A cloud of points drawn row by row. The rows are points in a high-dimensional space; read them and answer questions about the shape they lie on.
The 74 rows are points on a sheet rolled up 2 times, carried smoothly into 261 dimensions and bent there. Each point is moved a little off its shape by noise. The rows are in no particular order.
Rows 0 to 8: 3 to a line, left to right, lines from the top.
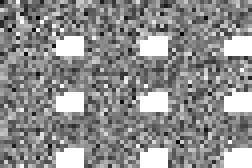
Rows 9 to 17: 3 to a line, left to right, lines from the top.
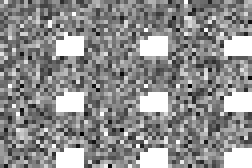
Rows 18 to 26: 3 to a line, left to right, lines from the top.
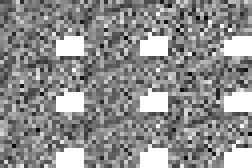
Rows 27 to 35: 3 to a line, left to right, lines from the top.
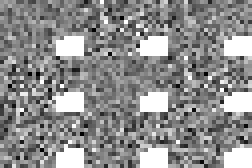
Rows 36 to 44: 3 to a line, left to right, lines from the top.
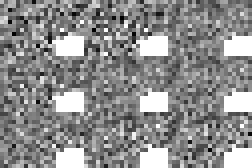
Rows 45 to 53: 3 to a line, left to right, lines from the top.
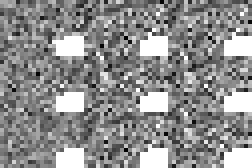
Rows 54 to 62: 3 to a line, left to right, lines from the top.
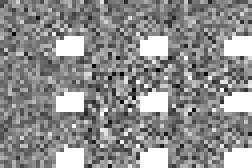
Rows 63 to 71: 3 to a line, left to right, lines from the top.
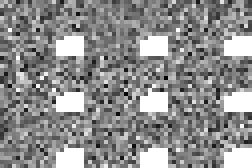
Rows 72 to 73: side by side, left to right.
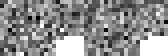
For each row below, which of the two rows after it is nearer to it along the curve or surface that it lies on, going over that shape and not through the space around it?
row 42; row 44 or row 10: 10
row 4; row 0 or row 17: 17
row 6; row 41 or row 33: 41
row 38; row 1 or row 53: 1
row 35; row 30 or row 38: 38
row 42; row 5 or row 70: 70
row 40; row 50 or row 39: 39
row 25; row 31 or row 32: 31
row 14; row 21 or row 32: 21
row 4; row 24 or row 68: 68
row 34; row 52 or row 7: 52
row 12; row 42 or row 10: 10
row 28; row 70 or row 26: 26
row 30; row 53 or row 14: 53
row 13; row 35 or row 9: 35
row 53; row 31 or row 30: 30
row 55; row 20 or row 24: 24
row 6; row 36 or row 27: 27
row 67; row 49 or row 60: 49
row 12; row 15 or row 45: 45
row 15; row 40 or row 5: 5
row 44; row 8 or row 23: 23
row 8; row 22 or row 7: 7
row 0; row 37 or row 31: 37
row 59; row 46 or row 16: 16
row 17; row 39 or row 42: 39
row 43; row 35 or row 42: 35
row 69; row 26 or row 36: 26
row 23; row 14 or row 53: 14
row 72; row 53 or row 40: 53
